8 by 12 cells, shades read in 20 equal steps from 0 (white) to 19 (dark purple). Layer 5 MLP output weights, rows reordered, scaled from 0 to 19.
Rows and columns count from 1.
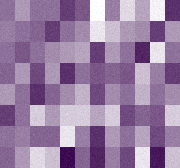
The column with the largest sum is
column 1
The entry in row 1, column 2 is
8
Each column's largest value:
15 13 16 15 19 13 17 12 14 17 18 16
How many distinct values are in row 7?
8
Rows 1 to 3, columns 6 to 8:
13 0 10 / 9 2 5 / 7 15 8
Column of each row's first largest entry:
12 4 10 5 3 1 7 5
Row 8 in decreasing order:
19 18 17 14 12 12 10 8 5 5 3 2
